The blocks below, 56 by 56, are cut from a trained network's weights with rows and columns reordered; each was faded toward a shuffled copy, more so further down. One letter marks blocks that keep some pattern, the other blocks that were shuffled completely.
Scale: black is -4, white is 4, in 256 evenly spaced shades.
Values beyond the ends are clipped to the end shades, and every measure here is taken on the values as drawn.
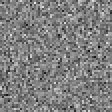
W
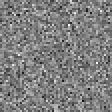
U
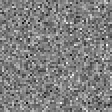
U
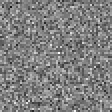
W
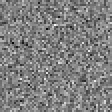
W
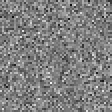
W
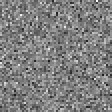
W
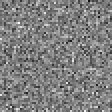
U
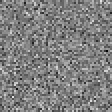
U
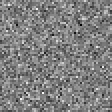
W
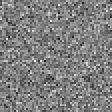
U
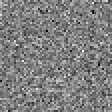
U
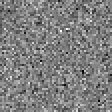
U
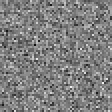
U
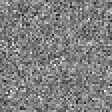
W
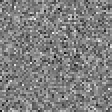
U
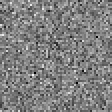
W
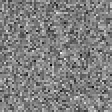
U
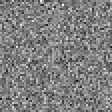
W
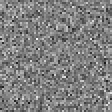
W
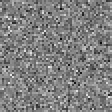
W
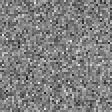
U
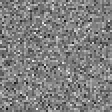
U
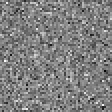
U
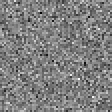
W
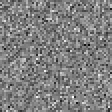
W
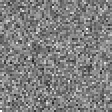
U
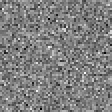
W
